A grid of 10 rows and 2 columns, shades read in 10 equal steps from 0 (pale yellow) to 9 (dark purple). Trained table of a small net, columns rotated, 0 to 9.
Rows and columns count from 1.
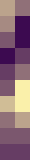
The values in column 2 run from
0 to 9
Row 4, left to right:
9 7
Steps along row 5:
down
